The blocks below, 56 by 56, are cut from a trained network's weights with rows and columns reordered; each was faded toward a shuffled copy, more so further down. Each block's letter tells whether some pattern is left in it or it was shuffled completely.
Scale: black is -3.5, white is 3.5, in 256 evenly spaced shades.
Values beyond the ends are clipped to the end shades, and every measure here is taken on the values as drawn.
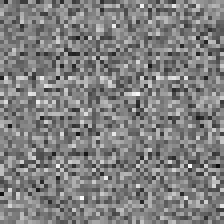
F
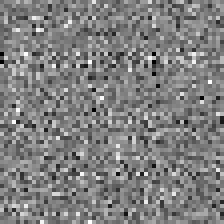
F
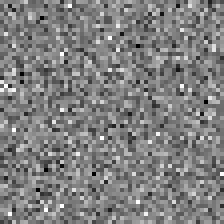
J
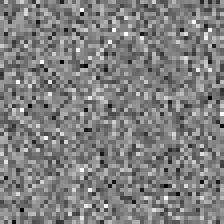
J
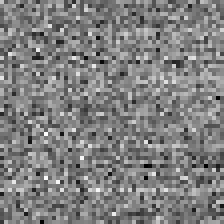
F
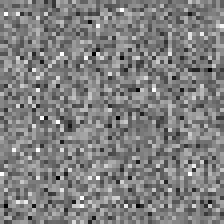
F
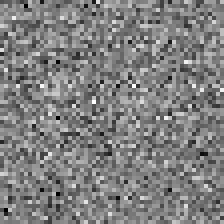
F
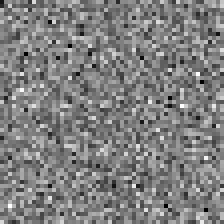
J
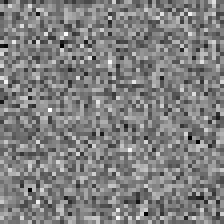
F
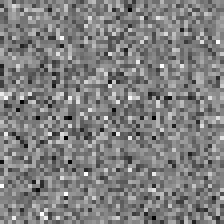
F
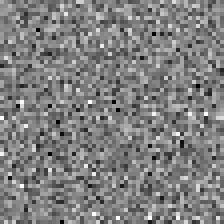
J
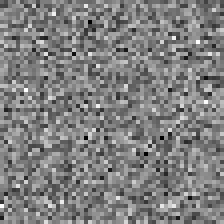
F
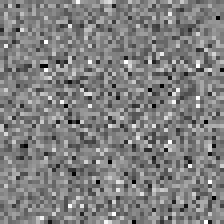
F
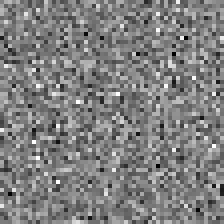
F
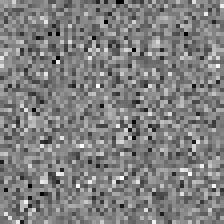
F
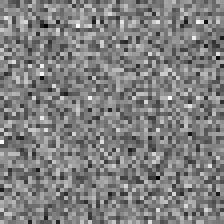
F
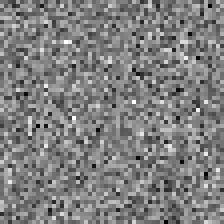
J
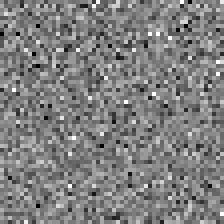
F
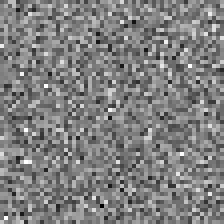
J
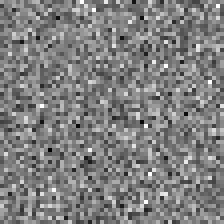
J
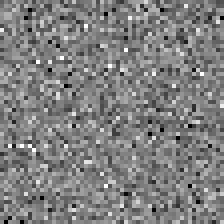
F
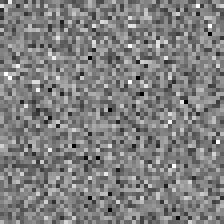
J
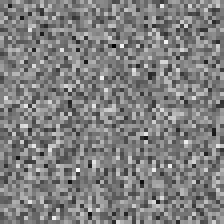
J
